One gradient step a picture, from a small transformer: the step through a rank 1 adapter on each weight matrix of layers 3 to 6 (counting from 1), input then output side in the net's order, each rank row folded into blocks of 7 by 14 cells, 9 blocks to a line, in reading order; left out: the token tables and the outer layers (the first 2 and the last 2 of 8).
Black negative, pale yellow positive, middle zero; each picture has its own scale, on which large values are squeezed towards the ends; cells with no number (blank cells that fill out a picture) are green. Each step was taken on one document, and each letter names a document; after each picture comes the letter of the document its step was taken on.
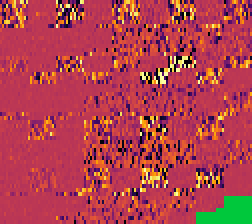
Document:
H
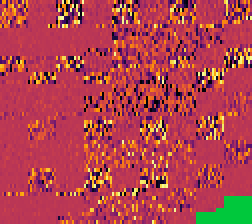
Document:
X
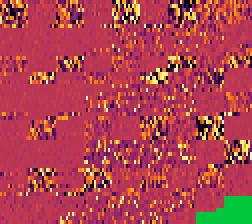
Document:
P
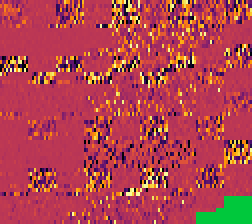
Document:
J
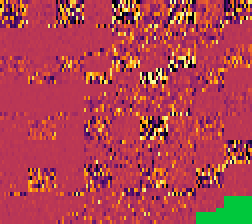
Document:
J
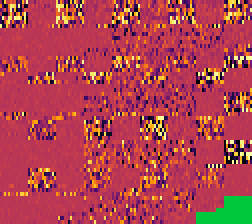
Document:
X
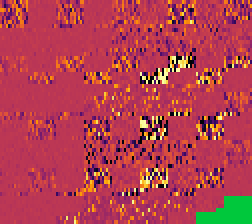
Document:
H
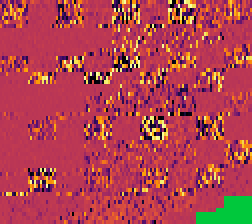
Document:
P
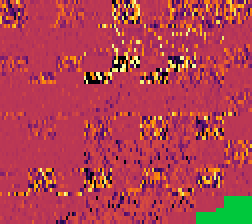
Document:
P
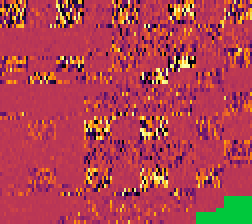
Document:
H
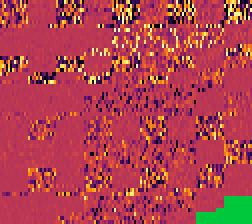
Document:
X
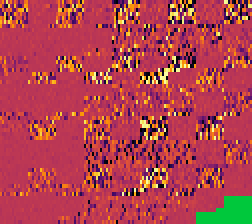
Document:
H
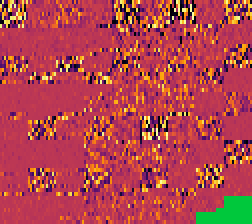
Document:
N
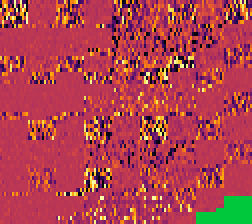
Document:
X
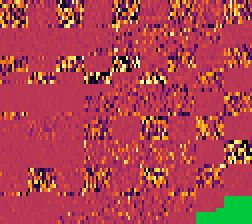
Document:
P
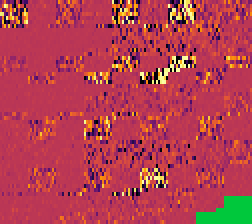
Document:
H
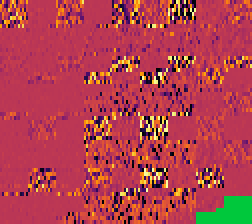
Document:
N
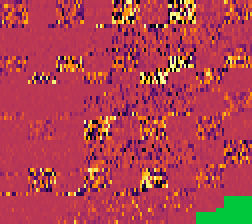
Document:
H
